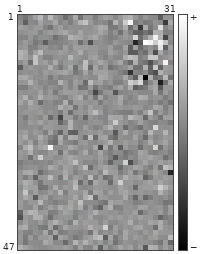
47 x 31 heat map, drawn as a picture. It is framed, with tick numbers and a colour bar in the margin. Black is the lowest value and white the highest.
An odd patch, rougher than its surroundings, sits in the top right. The top right is the roughest part. There is no overall slope. A few values lie far out on both sides of the bulk. No single row or column stands out from its neighbours.
